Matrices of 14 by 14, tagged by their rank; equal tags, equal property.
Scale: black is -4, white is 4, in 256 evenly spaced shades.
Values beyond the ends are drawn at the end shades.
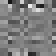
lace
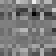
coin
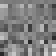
coin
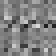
lace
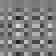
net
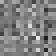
lace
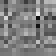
coin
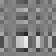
net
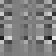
net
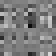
coin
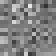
lace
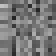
lace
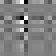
net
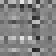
coin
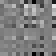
coin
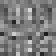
lace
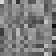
lace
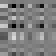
net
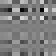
net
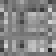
coin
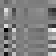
net
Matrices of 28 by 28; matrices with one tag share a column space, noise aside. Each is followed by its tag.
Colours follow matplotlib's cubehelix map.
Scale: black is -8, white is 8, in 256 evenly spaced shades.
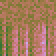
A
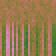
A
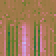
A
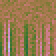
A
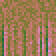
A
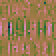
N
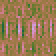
N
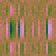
N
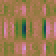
N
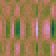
N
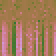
A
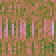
N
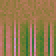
A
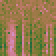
A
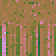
A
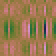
N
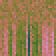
A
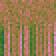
A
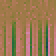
A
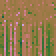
A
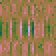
N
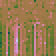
A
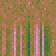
A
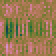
N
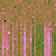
A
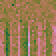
A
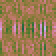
N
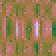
N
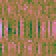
N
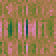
N
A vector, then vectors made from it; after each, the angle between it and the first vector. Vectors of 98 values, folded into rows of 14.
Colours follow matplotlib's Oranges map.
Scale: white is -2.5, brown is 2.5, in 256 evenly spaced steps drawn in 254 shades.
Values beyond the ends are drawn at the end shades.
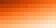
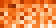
partly aligned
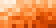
nearly opposite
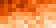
nearly parallel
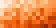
nearly opposite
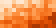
nearly opposite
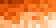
nearly parallel
